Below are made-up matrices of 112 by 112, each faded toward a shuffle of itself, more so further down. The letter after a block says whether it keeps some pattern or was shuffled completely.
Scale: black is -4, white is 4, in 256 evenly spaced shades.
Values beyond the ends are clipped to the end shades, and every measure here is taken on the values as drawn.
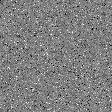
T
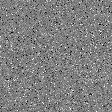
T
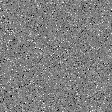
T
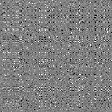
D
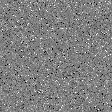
T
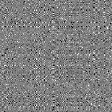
D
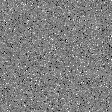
T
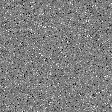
T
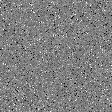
T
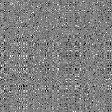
D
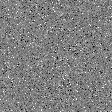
T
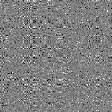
D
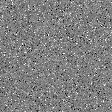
T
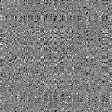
D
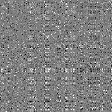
D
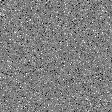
T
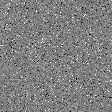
T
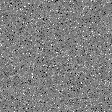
T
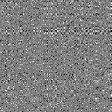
D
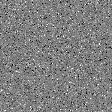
T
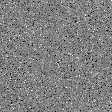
T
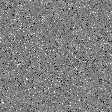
T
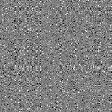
D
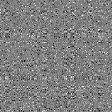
D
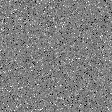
T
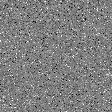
T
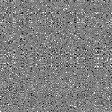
D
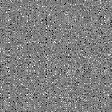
D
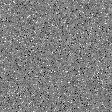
T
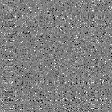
D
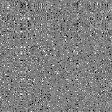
D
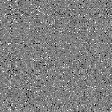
D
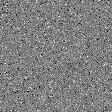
T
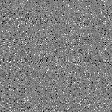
D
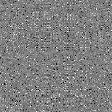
D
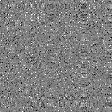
D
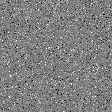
T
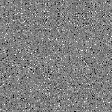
D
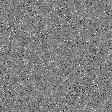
T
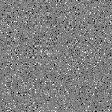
D
